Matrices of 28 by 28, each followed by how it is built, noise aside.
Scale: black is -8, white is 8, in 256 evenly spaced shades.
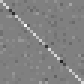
diagonal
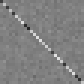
diagonal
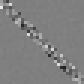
banded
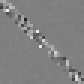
banded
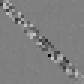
banded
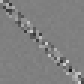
banded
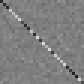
diagonal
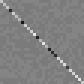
diagonal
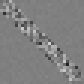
banded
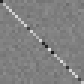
diagonal
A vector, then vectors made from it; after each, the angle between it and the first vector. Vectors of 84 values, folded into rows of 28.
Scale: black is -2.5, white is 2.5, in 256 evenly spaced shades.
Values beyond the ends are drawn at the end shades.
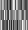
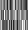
nearly parallel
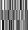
partly aligned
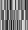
nearly parallel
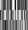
partly aligned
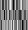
nearly opposite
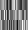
nearly parallel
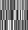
orthogonal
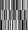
nearly opposite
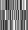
orthogonal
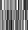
partly aligned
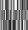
orthogonal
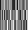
partly opposed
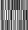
orthogonal
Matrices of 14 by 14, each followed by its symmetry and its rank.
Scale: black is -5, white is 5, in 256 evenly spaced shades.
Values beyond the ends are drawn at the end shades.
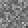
symmetric, full rank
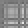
symmetric, rank one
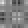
symmetric, rank one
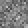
symmetric, full rank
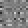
neither, rank three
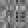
neither, rank two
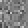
neither, rank three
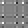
symmetric, rank one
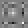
symmetric, rank one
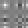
symmetric, rank one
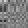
neither, rank two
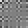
symmetric, rank one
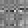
neither, rank two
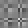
symmetric, rank one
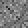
symmetric, full rank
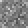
symmetric, full rank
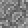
symmetric, full rank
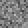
symmetric, full rank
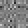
neither, rank three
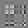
symmetric, rank one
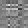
neither, rank two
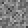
symmetric, full rank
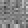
neither, rank three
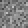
symmetric, full rank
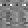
neither, rank two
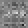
neither, rank three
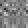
neither, rank two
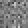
neither, rank three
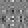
neither, rank two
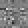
neither, rank three
